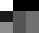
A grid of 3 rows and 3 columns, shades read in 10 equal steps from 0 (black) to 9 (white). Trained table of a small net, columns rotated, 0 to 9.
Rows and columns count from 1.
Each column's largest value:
9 3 4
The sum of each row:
9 8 12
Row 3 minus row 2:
4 0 0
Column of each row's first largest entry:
1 3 1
